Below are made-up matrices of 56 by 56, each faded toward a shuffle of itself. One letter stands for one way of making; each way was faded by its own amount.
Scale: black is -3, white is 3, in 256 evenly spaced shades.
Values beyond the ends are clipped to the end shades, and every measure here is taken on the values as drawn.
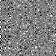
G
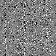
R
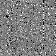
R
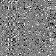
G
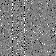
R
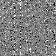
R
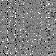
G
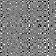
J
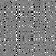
J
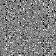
R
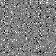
G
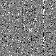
R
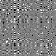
J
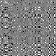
J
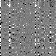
J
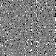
G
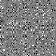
G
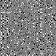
G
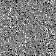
R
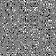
G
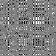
J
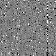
G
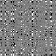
J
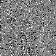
R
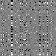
J
